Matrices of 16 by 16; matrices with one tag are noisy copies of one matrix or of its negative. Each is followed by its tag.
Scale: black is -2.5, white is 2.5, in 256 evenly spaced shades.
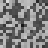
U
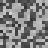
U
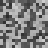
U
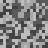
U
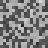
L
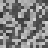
U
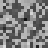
U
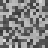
L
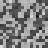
U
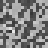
U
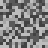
L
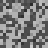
U
